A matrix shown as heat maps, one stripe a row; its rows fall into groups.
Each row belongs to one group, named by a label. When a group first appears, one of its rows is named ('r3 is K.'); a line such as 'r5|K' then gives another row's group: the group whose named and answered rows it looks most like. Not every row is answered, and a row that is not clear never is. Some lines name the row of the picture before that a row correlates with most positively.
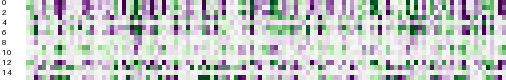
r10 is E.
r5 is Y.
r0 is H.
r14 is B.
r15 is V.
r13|V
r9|E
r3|Y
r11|B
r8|B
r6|Y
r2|H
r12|H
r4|B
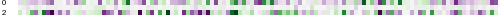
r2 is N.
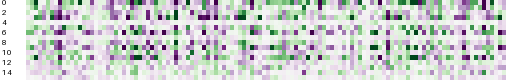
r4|H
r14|B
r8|N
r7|N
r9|H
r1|Y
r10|V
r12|V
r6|H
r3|N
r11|Y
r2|N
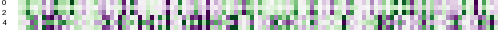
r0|Y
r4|V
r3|N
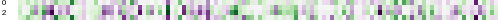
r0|Y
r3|Y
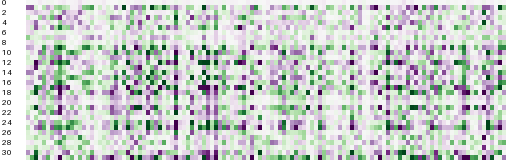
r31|Y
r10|V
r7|H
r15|V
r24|V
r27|Y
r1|E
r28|E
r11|N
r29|Y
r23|N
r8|E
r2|B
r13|B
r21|Y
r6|E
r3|N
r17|N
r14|E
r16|E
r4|B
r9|E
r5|V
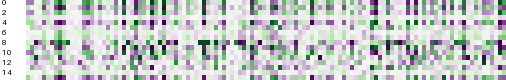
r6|E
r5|H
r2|E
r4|H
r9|H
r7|E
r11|Y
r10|E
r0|E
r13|H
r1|H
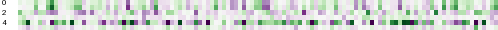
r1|E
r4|Y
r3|H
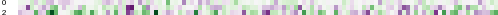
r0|N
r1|B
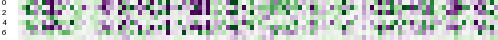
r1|Y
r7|E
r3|E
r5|N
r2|N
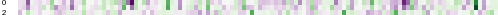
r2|N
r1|B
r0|B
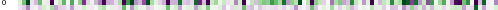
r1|B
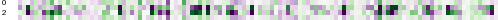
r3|V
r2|V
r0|V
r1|N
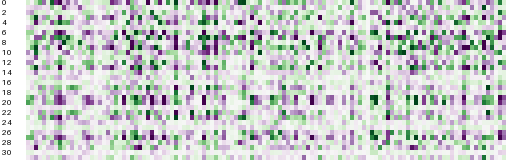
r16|E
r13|Y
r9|Y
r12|E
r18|N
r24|H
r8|Y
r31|B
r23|N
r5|E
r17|V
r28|V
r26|H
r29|B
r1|B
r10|N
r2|E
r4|V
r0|N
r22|V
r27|H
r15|N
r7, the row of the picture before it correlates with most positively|2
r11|B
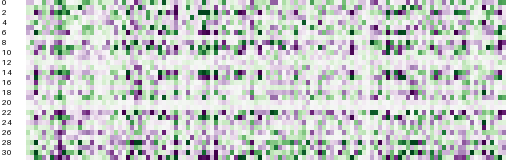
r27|N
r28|Y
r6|N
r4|Y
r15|N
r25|Y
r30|Y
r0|E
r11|H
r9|V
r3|V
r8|H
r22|H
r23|V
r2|V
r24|B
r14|V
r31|N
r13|B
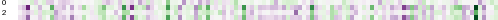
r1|B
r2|B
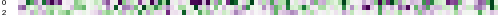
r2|V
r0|N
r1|E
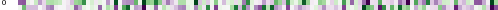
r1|H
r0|E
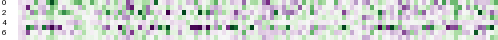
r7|E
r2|V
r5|N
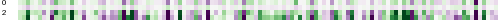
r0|Y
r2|Y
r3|Y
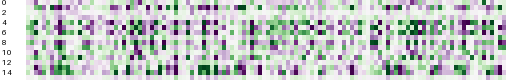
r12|V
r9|E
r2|N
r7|E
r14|V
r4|Y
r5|H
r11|Y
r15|N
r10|B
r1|N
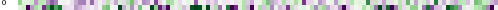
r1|V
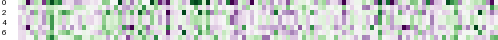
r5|B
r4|V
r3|V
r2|V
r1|E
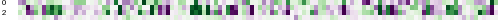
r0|E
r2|V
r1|V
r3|B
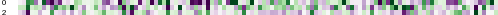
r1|Y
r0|N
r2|B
